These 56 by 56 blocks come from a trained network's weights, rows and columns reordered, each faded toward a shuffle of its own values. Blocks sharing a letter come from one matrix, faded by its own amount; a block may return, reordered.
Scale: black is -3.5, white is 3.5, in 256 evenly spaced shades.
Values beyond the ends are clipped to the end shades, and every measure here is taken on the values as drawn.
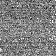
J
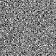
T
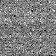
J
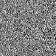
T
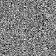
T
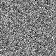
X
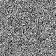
X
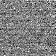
J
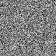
X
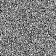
X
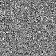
T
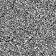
X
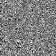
T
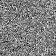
X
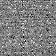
J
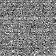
J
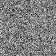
X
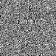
T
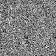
X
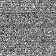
J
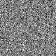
T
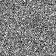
X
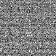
J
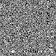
T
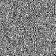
T
